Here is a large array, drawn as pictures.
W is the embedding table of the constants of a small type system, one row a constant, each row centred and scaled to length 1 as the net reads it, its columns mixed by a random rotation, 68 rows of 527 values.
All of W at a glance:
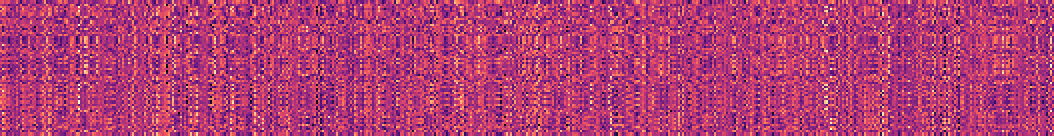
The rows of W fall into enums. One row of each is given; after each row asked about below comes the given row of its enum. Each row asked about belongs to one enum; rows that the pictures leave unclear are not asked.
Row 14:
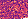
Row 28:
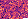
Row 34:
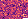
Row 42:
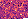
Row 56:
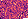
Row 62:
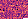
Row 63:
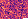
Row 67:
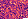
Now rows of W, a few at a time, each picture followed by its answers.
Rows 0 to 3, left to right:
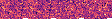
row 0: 63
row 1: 63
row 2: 14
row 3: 42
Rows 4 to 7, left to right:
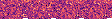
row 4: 34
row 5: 42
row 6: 67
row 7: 67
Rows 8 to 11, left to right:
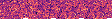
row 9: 63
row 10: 28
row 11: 28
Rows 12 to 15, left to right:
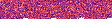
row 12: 42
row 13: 62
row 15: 62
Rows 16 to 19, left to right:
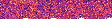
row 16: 67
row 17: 63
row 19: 14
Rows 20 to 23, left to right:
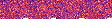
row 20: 14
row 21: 14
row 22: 56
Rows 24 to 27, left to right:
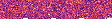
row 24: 62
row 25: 42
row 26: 67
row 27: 14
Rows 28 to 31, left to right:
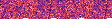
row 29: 63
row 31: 63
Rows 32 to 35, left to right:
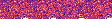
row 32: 14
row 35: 14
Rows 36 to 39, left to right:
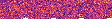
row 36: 14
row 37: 62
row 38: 34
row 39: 67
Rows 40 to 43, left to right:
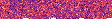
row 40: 63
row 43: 28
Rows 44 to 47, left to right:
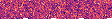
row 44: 42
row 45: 56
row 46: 63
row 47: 67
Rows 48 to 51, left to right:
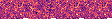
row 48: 42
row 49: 63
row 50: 42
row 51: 42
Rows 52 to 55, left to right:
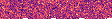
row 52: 63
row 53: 67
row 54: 42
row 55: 14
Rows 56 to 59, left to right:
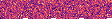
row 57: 67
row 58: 62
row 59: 34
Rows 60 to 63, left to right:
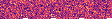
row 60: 67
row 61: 34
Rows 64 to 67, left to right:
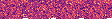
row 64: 34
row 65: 14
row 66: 67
